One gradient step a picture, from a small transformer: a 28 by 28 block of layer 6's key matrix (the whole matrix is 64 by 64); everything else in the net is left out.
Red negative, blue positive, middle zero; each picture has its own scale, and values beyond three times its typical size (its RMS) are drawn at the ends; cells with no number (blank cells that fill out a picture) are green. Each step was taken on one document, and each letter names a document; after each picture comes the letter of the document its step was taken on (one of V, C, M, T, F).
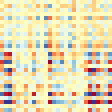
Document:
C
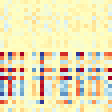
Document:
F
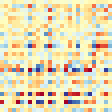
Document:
C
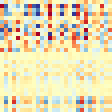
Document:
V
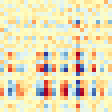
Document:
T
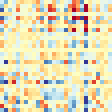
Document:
V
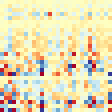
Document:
C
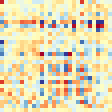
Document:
F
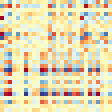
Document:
T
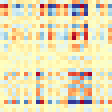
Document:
V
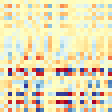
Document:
C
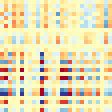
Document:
F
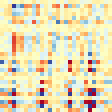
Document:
C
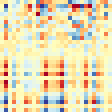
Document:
V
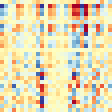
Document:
V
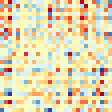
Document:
T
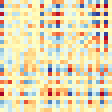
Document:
T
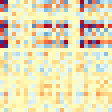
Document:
T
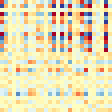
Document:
T
